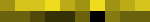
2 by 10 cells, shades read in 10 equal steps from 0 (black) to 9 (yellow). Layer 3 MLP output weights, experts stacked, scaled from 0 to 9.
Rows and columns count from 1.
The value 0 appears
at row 2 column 7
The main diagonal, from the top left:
6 4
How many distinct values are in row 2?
5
